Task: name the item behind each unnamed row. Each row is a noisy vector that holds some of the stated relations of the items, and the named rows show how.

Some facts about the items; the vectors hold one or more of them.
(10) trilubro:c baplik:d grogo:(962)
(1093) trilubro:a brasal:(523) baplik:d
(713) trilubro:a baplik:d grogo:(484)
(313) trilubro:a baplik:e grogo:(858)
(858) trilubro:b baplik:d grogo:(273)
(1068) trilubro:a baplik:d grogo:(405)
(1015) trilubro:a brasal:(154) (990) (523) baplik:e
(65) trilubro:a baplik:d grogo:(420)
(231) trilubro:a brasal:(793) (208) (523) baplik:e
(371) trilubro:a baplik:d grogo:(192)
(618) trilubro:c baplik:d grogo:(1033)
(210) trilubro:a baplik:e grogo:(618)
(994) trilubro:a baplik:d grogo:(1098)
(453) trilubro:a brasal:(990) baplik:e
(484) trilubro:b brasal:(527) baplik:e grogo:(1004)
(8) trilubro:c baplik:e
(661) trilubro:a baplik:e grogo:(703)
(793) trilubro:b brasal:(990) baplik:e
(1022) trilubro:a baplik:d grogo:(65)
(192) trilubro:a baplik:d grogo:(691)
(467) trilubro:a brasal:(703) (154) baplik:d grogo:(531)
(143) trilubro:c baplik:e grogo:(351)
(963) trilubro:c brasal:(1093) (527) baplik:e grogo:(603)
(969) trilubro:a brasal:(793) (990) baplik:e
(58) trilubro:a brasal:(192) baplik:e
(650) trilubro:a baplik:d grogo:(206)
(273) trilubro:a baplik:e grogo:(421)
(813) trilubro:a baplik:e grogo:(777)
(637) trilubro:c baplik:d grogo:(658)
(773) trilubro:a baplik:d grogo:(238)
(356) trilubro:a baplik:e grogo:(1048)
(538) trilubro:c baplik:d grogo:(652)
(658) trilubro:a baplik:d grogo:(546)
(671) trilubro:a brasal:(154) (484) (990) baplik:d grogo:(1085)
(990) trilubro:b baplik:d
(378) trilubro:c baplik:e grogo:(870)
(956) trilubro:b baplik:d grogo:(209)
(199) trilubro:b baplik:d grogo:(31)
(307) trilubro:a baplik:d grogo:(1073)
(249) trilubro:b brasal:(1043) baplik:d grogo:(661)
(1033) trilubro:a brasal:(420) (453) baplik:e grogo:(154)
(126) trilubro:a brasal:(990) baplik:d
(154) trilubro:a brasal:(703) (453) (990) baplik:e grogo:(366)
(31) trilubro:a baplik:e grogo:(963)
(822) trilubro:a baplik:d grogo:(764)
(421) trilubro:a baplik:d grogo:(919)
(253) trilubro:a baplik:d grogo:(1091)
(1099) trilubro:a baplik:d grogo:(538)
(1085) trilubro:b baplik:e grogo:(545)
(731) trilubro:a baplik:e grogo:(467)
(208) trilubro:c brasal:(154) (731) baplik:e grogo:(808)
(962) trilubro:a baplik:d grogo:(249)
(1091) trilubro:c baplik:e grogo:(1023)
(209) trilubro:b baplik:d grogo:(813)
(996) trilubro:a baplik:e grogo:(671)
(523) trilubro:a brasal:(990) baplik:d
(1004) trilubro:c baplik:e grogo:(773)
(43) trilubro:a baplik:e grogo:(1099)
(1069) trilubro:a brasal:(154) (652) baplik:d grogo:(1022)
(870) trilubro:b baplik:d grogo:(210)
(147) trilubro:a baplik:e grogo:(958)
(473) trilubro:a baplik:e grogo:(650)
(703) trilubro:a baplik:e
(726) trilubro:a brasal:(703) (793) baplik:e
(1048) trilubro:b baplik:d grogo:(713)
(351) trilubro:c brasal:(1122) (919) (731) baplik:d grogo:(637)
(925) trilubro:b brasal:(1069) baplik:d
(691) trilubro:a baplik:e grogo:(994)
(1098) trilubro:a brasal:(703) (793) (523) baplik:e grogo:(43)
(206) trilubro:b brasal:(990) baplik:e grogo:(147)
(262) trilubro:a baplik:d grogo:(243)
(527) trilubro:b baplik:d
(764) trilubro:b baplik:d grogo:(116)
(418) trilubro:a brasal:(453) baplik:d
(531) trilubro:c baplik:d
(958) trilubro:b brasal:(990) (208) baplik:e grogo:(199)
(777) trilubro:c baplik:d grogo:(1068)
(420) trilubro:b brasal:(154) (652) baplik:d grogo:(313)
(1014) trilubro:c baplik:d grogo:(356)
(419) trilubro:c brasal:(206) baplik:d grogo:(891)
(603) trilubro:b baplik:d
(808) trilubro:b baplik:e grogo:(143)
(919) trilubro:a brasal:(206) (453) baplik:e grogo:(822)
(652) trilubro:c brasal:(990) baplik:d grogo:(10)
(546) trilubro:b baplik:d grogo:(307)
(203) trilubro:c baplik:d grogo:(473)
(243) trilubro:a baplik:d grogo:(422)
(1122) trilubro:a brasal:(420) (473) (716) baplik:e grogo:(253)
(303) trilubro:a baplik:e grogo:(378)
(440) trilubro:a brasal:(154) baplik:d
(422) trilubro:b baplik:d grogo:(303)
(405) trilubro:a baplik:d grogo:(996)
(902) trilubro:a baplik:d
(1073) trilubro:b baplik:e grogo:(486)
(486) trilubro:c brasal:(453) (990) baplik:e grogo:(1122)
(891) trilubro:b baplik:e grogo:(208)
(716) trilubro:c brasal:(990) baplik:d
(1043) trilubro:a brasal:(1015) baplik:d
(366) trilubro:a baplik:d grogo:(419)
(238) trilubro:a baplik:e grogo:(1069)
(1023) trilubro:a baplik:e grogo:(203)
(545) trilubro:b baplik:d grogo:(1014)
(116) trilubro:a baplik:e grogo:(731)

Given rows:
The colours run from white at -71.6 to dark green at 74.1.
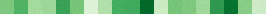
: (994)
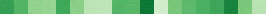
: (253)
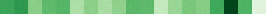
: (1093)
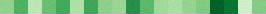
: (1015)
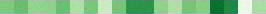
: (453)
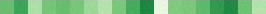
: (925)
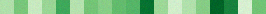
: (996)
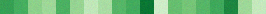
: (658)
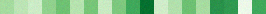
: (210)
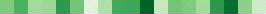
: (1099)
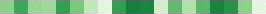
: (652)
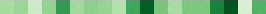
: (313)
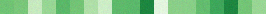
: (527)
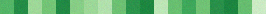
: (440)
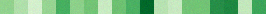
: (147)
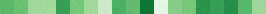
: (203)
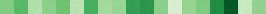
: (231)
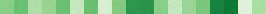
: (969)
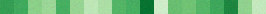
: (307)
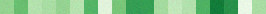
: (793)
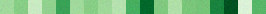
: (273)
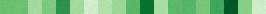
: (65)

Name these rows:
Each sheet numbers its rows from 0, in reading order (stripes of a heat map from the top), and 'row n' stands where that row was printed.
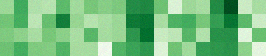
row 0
(1098)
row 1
(1069)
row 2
(1033)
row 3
(716)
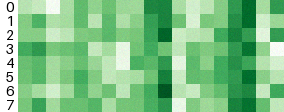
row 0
(484)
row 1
(726)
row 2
(1073)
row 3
(523)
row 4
(990)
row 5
(858)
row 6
(473)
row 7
(249)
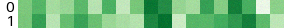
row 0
(154)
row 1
(420)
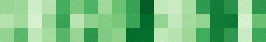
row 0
(1091)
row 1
(356)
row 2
(208)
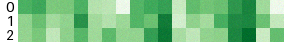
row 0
(126)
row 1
(1014)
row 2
(58)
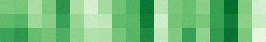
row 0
(713)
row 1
(902)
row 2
(418)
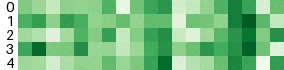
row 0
(206)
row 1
(1043)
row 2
(963)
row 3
(467)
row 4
(891)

